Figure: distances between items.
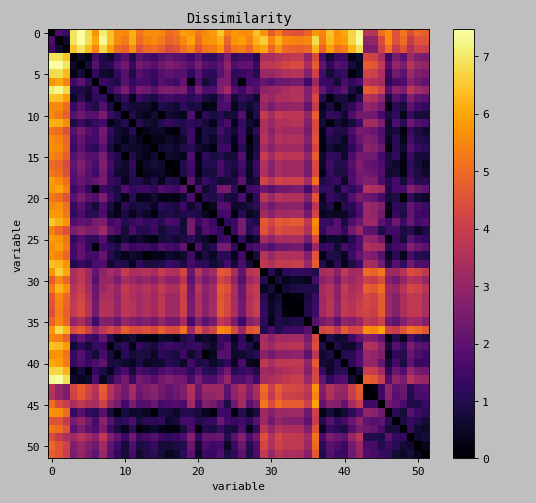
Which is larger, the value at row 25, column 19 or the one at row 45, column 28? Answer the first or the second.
the second
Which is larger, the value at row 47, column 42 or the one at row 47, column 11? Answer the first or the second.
the first
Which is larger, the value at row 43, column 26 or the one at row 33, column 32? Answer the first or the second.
the first
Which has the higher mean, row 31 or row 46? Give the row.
31
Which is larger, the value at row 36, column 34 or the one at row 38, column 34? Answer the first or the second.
the second
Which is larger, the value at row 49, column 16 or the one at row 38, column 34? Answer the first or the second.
the second
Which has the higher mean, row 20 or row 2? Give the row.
2
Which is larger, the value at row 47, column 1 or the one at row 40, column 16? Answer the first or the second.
the first
